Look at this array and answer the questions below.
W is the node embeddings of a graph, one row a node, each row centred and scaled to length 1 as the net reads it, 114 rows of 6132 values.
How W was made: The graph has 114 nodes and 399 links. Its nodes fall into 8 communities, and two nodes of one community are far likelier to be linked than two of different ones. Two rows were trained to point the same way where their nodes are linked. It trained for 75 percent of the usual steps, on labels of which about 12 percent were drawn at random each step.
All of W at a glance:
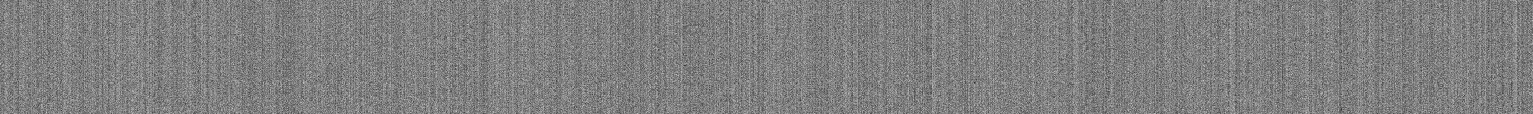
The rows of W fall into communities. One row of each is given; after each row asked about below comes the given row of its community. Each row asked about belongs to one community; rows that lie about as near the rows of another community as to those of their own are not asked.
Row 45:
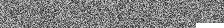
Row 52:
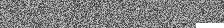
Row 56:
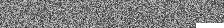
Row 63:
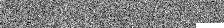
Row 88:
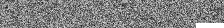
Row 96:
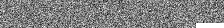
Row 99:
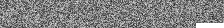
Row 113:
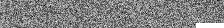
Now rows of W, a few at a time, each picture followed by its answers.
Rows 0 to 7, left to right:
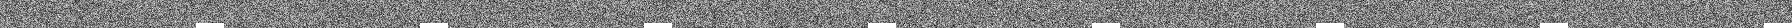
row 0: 113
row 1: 52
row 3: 56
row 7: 88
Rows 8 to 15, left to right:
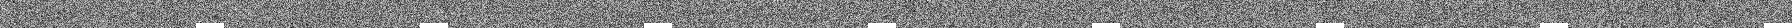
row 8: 88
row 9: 52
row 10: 99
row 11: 45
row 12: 63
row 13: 52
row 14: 45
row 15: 99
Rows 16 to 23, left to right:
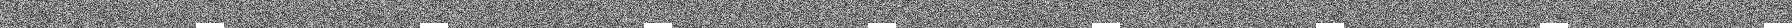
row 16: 88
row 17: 88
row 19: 99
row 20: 96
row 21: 99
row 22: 99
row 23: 45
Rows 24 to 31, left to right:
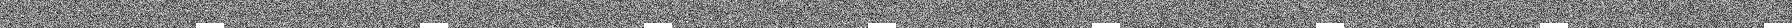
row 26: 96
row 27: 96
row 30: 63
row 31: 56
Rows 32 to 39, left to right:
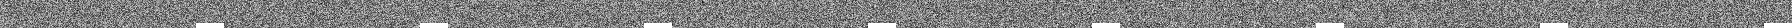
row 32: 63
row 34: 96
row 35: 56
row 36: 52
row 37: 88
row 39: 99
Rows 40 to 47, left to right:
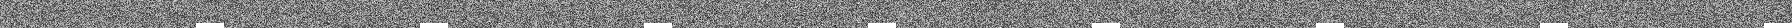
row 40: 88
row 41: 56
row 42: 88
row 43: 63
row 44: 52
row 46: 113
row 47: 99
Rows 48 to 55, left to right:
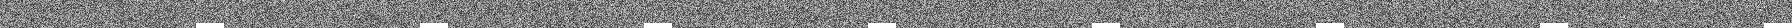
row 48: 52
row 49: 88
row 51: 56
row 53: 99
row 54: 45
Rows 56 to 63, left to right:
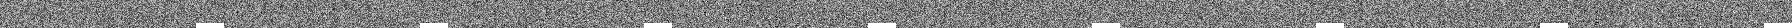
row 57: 99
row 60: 99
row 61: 113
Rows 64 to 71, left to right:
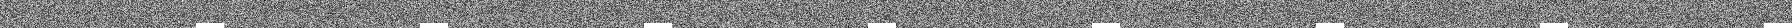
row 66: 52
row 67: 88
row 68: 63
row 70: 88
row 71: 45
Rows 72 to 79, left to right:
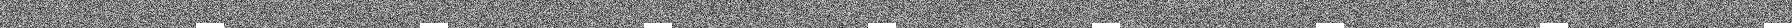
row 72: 113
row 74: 52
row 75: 99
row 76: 52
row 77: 45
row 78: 88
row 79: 45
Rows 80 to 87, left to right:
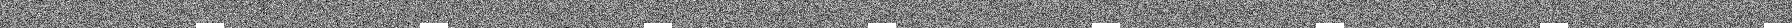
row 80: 113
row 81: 63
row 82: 56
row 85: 45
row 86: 52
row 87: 45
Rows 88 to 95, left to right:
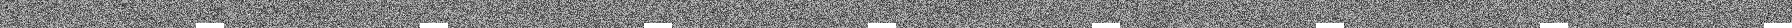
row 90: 99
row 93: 88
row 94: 52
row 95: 56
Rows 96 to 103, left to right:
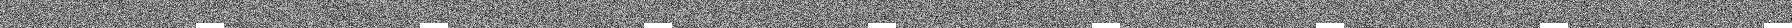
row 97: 88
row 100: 99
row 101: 56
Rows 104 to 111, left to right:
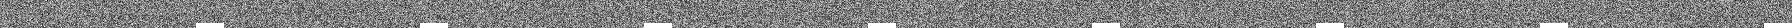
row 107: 63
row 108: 52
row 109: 63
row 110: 52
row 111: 56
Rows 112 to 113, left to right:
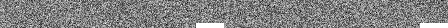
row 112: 96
